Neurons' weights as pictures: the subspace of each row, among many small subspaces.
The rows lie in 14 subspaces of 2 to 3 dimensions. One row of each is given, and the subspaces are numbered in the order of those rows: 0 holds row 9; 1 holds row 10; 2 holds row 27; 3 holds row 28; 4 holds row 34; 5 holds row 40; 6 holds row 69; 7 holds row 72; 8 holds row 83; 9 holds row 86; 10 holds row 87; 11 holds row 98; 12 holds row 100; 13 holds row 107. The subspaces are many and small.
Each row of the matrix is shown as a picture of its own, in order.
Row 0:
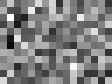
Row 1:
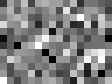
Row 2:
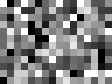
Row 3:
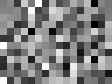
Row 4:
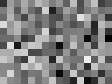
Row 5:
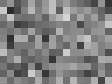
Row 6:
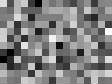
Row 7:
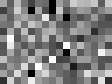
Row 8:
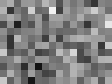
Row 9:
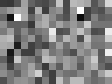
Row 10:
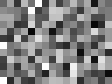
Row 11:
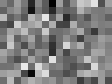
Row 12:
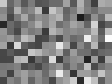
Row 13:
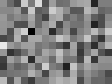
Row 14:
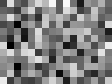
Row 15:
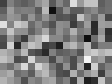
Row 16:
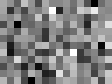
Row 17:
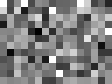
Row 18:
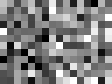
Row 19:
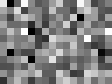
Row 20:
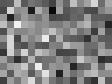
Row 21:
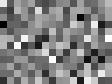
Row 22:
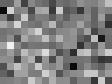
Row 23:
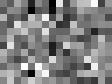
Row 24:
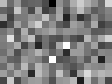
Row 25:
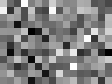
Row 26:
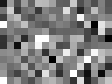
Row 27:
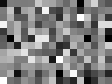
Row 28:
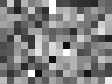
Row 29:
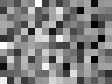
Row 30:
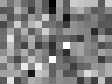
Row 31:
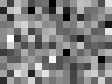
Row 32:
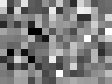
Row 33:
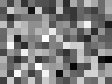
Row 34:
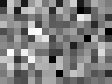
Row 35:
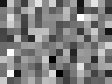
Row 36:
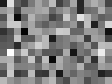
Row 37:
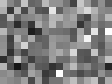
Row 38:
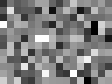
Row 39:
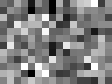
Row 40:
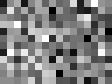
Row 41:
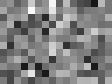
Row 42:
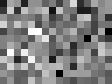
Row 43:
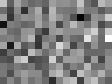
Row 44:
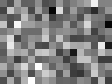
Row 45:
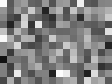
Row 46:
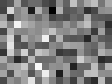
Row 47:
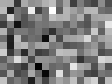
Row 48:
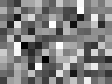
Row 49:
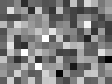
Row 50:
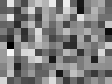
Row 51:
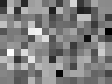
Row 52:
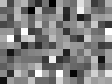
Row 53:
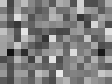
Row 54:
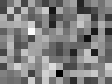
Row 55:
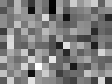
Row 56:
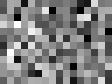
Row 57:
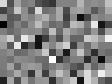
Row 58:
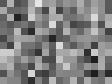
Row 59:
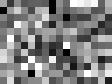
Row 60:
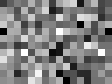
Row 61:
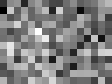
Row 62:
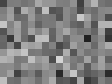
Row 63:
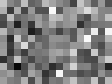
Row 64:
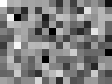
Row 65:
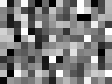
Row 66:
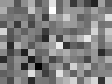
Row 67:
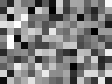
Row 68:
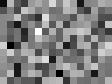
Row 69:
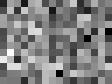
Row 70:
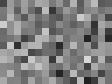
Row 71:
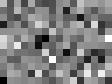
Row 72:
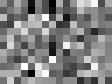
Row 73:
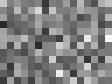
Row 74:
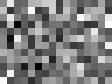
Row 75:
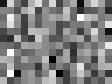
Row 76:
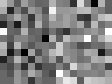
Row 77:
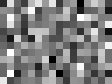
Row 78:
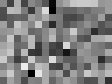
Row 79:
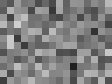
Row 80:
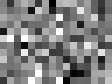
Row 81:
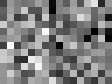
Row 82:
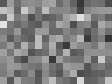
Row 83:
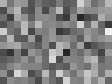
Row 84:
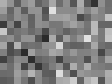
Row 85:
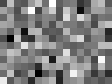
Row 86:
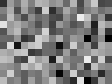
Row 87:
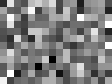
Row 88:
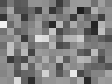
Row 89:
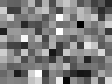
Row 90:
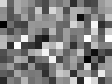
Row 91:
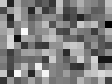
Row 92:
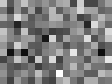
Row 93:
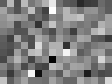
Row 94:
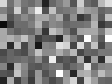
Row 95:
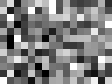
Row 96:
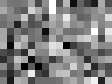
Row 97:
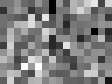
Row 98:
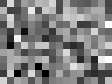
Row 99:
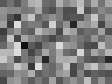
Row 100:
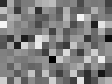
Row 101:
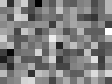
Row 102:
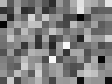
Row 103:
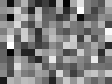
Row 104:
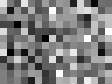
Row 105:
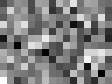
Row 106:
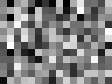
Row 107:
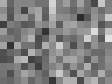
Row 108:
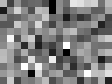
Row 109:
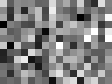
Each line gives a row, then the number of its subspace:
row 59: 12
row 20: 5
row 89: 8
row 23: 7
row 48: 6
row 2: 1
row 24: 9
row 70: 9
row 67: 4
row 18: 2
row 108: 12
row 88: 3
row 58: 6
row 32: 4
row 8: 10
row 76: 8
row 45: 10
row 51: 4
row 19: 1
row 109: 13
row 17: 0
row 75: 10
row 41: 7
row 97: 13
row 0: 4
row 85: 8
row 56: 0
